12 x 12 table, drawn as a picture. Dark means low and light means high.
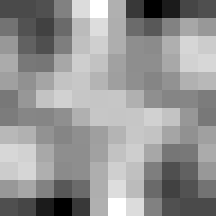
Symmetry: a half turn. Calmest part: centre. Average level on the scale: 60%.
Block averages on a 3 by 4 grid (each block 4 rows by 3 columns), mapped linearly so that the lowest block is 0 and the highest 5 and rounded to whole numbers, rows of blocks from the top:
0513 | 3553 | 3150
